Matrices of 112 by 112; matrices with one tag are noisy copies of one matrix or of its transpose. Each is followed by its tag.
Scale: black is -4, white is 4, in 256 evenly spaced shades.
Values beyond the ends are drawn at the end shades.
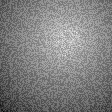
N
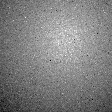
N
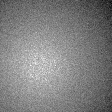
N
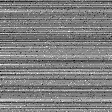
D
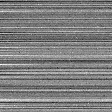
D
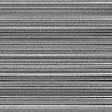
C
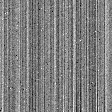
C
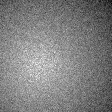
N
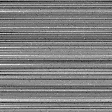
D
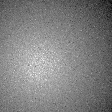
N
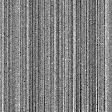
C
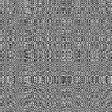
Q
